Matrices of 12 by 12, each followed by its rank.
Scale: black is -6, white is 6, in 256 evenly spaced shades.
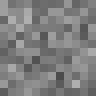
full rank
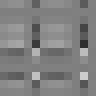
one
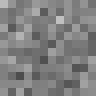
full rank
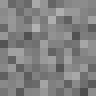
full rank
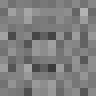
two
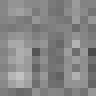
two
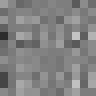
two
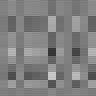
one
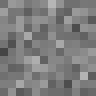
full rank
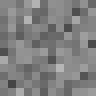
full rank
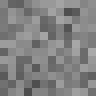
full rank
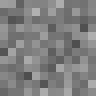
full rank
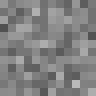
full rank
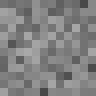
full rank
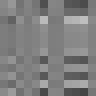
one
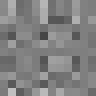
two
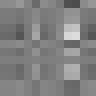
one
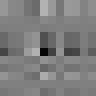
one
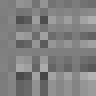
one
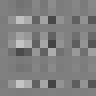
one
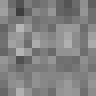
two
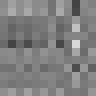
two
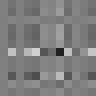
one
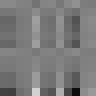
one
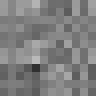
two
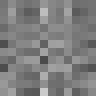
two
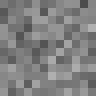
full rank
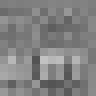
two
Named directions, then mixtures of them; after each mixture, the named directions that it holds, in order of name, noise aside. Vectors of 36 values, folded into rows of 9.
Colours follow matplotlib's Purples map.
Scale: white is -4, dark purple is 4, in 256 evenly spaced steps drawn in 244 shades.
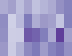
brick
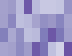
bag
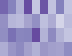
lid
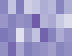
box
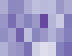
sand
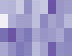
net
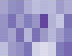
sand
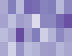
box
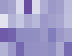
bag, lid, net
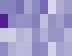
net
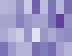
lid, sand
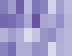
box, brick, net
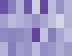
lid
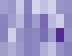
bag, brick, sand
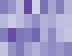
lid, net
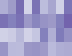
lid, net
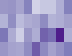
bag, box, brick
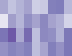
box, net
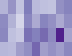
bag, brick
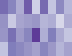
lid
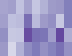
brick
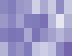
box, lid, sand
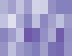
brick, net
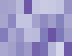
bag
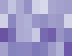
bag, box, net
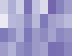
brick, net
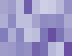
bag
